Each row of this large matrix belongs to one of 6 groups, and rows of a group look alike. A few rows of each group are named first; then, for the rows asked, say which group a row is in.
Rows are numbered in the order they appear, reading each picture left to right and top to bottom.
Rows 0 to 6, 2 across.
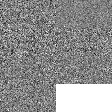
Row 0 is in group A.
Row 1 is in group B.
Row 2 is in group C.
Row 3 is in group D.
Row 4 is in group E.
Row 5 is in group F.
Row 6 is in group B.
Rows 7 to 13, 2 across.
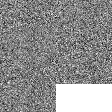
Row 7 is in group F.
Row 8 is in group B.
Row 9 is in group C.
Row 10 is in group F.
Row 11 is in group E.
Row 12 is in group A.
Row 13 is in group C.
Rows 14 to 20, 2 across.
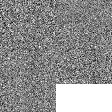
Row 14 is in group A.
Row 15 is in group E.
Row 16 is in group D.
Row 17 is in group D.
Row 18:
C
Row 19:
A
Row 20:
C
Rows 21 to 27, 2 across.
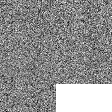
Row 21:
E
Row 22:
C
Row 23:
B
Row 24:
A
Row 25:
C
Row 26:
B
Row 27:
B
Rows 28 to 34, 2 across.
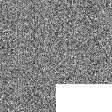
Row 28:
C
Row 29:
D
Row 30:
C
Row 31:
E
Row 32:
E
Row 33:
B
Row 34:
F
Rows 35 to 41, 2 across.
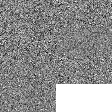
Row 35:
A
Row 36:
C
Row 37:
B
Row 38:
B
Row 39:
D
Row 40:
C
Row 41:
C
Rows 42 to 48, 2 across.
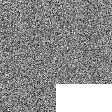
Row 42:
C
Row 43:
C
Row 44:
F
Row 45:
D
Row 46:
B
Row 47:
A
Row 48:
B
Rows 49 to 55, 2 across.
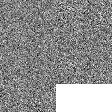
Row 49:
E
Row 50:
C
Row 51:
B
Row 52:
F
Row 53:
F
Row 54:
C
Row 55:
D
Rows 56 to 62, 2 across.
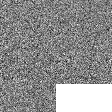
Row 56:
B
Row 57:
F
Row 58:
B
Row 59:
B
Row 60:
F
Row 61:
D
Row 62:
A
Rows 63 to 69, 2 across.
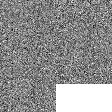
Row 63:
A
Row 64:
B
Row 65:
B
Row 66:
C
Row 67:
E
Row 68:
F
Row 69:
C
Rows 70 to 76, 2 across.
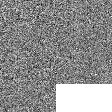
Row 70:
A
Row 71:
C
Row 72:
E
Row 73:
F
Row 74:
F
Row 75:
D
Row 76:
E
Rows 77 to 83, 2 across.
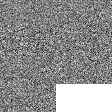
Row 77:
C
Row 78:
E
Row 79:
A
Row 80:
A
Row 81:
E
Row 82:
B
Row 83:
E
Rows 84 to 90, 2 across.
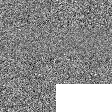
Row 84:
F
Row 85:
C
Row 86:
C
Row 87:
B
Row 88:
D
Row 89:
D
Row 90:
E
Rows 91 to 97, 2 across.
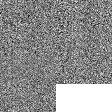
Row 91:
F
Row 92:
C
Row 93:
C
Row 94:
C
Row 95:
E
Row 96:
B
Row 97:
E
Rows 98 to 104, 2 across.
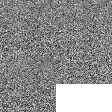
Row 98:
B
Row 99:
B
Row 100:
F
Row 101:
C
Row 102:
B
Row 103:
D
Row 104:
F
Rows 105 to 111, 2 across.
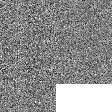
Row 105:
D
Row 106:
E
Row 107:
F
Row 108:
F
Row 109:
F
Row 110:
D
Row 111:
D
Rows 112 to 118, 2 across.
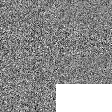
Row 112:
E
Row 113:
B
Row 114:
C
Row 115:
F
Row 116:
A
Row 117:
F
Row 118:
C
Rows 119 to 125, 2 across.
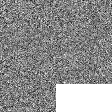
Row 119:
B
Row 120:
A
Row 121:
F
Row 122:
E
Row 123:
B
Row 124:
E
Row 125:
A
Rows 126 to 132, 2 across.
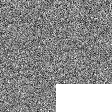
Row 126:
E
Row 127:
D
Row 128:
E
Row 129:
E
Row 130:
A
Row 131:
B
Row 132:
B
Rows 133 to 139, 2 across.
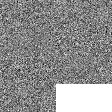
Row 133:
F
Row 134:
B
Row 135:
B
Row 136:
A
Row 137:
F
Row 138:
E
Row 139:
B
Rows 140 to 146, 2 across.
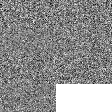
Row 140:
A
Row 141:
A
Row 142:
B
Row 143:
A
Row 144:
A
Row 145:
F
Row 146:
F
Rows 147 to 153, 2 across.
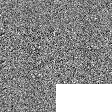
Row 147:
F
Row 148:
D
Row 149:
D
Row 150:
D
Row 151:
D
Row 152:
C
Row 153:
C
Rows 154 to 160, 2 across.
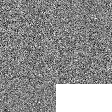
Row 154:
E
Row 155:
D
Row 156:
D
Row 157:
A
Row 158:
D
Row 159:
F
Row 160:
B
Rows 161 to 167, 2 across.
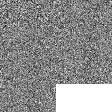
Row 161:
B
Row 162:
B
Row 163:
E
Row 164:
D
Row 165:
F
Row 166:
C
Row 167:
D
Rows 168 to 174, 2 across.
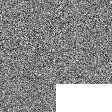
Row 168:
F
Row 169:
B
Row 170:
A
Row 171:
B
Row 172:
D
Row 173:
E
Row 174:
E
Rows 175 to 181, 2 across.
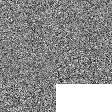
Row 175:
D
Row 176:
B
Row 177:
C
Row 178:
D
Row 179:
A
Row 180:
A
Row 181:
B
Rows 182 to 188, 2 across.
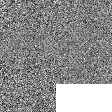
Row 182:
B
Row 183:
D
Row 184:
D
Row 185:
E
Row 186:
F
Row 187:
E
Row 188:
A
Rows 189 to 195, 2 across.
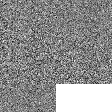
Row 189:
C
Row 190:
D
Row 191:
C
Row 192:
B
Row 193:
B
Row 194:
D
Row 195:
D
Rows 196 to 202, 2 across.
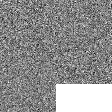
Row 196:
C
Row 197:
A
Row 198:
A
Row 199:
E
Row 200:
B
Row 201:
A
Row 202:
E
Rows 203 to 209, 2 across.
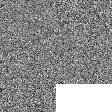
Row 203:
D
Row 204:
E
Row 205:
E
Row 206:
B
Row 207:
B
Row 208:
B
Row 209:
D
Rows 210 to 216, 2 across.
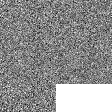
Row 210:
B
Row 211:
F
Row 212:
A
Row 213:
B
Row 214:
B
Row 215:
F
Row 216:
C
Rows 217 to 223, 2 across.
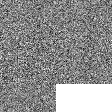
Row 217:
B
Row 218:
B
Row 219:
A
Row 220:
C
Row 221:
F
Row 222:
D
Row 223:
E
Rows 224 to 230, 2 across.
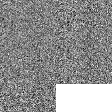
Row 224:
C
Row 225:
C
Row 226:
B
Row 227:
C
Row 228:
A
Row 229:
C
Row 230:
A
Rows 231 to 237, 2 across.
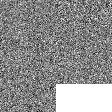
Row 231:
F
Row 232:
D
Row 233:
A
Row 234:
F
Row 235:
A
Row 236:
C
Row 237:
D
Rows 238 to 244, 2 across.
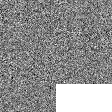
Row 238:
F
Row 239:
C
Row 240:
E
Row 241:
D
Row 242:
C
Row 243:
B
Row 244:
F
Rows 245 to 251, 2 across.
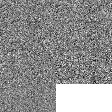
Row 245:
D
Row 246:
D
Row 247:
E
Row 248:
A
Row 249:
B
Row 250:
A
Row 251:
C
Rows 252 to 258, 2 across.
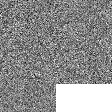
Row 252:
F
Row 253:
E
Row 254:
E
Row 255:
E
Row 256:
D
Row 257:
A
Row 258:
F
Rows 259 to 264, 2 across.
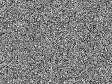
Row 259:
B
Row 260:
B
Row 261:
D
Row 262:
C
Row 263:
B
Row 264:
E
